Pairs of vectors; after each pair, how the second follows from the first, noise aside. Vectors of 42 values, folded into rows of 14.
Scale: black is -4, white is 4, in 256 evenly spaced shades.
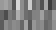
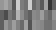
copied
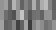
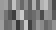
copied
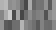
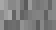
shrunk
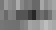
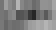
copied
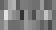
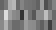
copied
